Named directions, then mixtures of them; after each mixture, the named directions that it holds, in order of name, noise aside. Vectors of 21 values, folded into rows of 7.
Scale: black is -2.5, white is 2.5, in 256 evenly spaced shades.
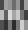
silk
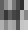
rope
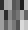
rope, silk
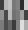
rope, silk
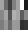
rope, silk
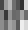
rope, silk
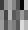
rope, silk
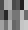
rope, silk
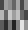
silk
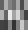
silk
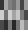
silk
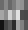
rope, silk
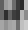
rope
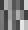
rope, silk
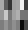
rope, silk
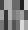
rope, silk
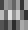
silk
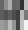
rope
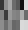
rope, silk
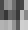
rope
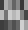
silk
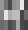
rope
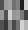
rope, silk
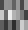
silk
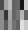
rope, silk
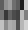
rope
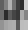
rope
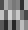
silk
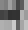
rope, silk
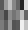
rope, silk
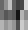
rope
